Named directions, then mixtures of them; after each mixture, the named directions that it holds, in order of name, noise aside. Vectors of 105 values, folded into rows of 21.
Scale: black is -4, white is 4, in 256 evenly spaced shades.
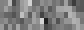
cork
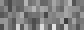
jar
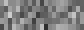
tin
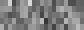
cork, jar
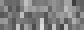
cork, jar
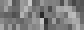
cork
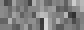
cork, tin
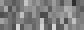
cork, jar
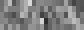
cork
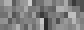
cork, tin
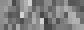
cork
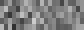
cork, tin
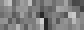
cork, tin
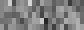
cork, jar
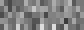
jar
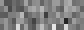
jar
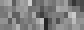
cork, tin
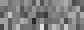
jar, tin
